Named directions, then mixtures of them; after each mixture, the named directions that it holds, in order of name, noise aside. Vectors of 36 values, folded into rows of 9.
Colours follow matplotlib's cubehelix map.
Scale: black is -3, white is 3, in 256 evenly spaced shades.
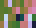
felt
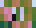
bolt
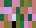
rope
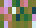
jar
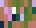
bolt, jar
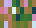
jar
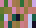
bolt, felt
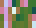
jar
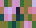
bolt, felt, rope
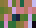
bolt, felt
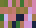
felt, rope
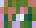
bolt, felt, rope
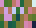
bolt, felt, rope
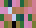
rope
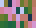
bolt, felt, rope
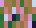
bolt, felt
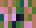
felt, jar, rope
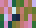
bolt, felt, jar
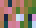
felt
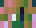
bolt, jar, rope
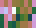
bolt, jar, rope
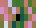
felt, jar, rope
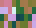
jar, rope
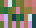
felt, rope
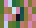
felt, jar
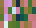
felt, jar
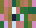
bolt, jar, rope
